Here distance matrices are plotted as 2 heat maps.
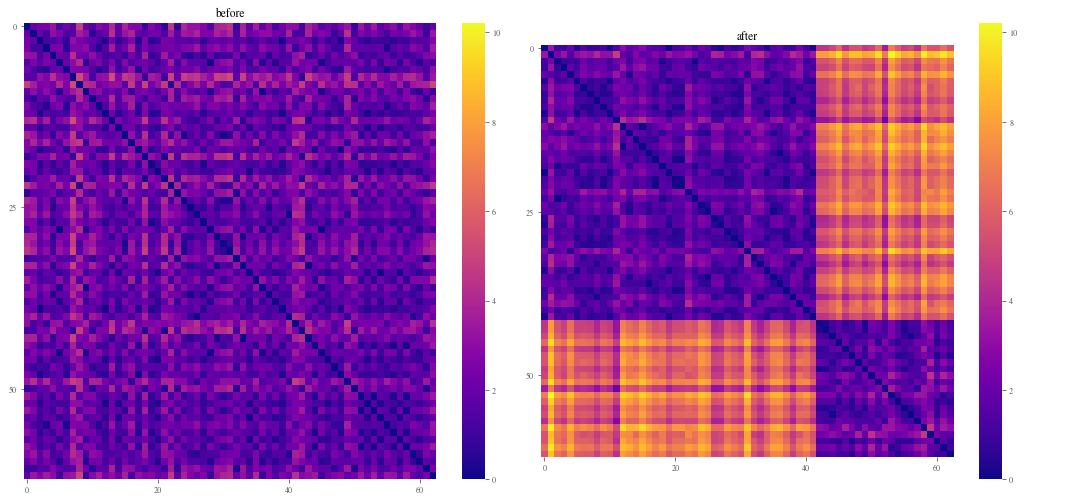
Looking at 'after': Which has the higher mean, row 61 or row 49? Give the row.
61
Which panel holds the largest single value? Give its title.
after
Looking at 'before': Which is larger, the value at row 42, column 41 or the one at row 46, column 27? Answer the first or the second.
the first
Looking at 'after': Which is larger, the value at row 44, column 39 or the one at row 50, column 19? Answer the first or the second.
the first
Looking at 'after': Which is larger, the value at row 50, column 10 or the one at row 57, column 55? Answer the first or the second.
the first
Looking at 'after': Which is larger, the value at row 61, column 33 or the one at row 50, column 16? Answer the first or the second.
the second
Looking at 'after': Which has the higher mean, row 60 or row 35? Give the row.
60
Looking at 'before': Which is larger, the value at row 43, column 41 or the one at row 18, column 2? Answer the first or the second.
the first
